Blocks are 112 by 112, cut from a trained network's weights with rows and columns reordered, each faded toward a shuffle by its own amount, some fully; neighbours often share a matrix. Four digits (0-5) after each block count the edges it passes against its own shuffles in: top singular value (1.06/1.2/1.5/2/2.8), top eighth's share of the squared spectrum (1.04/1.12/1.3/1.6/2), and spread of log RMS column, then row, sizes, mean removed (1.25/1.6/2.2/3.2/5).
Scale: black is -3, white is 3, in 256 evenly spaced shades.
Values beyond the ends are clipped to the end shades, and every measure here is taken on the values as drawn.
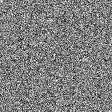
2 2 0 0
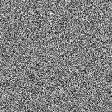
3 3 0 1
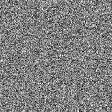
3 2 0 1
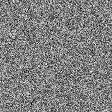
0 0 0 0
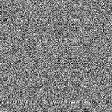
4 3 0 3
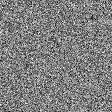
0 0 0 0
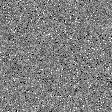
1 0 0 0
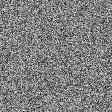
1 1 0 0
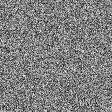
0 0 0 0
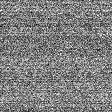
3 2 0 1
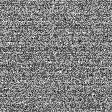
3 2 0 0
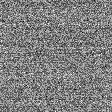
2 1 0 0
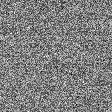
0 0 0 0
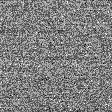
2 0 0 0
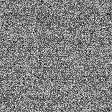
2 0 0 0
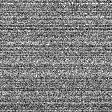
4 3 1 2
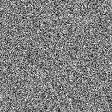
3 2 0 0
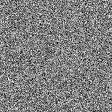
2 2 0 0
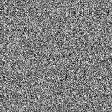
3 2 0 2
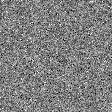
2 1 0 0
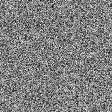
3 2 0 0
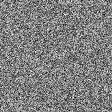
2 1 0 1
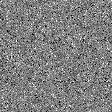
2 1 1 0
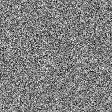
2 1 0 0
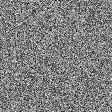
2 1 0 0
